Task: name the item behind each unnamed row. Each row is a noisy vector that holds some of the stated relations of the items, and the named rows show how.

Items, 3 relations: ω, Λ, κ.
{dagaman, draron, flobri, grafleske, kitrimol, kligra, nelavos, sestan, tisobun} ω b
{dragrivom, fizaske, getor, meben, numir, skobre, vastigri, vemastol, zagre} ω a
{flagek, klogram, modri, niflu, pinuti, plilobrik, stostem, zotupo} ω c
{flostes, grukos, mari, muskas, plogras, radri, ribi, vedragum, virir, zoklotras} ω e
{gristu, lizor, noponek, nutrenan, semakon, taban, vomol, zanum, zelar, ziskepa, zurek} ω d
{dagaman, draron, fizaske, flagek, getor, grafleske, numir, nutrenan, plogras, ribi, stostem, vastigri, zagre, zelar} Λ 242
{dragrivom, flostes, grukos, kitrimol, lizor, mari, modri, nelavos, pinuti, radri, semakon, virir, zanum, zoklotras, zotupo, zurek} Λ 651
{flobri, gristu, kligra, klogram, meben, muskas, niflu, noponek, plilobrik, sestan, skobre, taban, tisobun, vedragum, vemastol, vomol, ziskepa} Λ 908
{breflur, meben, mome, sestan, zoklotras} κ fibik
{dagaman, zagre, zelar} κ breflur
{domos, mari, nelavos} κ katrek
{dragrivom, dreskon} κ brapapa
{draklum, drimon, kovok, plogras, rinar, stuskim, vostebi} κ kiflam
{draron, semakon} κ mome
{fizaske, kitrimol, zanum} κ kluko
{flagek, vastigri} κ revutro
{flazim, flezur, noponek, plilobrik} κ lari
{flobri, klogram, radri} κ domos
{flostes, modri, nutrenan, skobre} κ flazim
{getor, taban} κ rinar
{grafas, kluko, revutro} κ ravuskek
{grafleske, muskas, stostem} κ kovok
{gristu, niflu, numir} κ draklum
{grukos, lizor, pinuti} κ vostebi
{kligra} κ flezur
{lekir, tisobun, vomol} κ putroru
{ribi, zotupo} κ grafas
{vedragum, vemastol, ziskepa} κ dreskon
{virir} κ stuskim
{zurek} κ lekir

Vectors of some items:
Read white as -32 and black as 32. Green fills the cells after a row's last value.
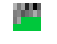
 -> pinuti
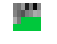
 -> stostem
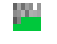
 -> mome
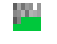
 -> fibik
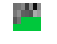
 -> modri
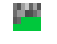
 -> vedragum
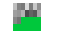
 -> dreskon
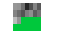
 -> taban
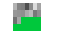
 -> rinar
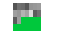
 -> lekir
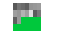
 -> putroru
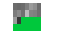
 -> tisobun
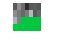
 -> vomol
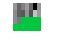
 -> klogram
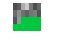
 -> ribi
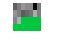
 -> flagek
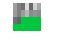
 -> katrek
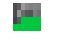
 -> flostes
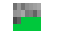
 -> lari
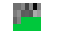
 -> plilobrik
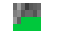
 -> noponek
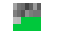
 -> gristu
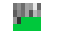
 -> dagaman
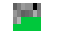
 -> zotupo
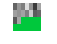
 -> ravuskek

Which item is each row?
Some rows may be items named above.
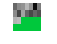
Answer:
vastigri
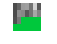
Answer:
zoklotras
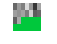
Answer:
ravuskek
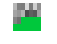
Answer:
dreskon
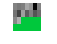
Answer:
fizaske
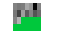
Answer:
fizaske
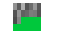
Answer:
grukos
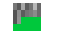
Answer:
plogras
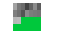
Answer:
gristu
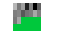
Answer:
pinuti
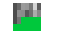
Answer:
zoklotras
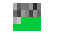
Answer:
numir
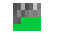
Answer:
muskas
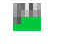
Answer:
domos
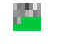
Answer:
kiflam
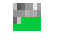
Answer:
draklum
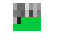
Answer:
flobri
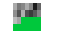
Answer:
vemastol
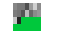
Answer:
grafleske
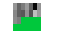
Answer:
klogram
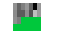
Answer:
klogram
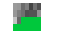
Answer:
ziskepa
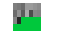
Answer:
kligra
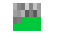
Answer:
brapapa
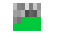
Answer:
dreskon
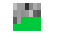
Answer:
vostebi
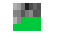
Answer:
lizor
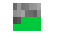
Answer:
flazim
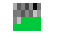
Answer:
niflu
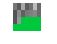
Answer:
plogras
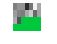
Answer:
kovok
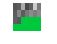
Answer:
muskas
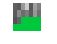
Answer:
mari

